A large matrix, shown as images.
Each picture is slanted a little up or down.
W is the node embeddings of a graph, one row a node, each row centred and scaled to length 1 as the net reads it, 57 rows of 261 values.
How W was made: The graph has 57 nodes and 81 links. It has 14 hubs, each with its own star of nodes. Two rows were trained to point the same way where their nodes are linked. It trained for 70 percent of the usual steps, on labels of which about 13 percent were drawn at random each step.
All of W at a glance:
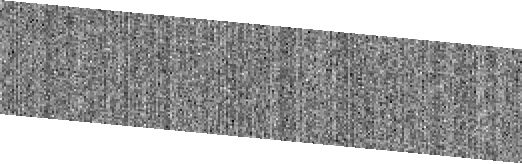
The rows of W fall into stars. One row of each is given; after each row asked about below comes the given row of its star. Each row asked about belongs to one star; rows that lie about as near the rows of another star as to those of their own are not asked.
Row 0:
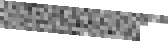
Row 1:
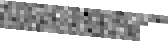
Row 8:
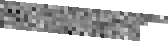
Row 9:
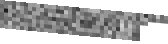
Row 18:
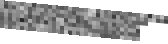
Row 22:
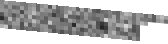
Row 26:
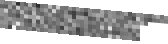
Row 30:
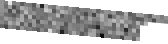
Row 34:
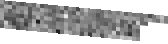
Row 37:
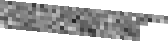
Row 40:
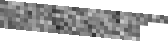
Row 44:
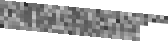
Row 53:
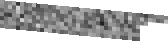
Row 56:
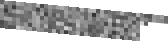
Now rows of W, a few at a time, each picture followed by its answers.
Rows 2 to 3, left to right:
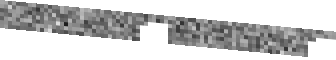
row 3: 34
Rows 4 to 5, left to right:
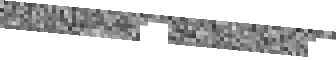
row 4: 53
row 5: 8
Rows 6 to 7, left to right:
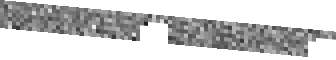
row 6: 1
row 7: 40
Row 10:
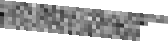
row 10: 34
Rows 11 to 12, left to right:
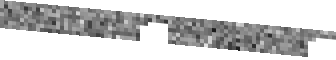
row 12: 30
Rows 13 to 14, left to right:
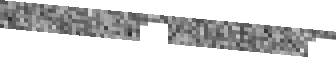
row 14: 44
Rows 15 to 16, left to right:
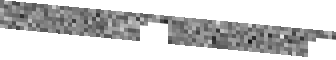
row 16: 40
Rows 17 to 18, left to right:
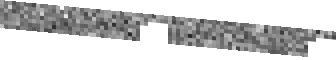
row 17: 53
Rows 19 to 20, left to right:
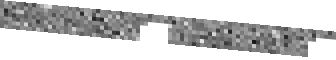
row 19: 30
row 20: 26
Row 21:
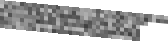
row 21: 18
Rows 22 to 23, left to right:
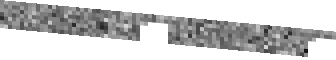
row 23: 18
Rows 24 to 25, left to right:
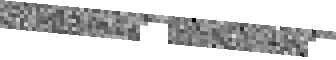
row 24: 22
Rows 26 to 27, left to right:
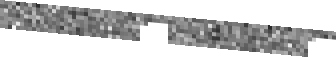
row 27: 44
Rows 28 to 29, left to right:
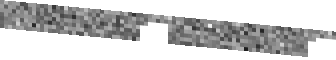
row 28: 18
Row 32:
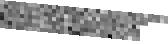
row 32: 34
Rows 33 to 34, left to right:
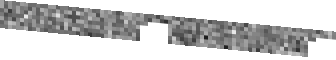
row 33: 44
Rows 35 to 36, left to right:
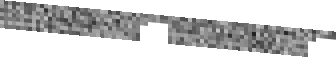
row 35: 9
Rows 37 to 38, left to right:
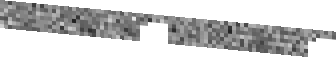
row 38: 56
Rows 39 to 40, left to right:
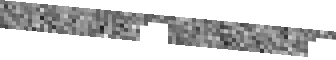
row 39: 56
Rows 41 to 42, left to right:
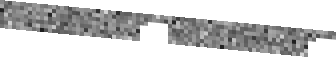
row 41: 18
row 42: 37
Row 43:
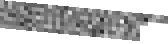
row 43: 0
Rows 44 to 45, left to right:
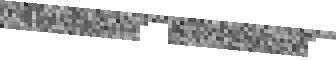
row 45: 30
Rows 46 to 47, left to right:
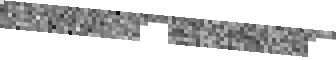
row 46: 9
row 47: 37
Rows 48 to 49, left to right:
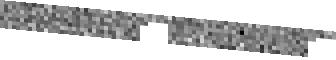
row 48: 1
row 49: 37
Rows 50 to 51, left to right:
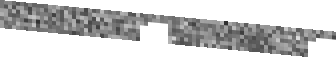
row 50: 26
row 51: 37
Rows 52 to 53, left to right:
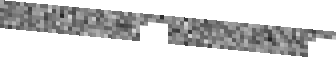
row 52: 53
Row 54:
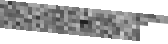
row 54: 34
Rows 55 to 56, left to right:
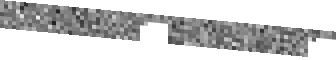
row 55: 30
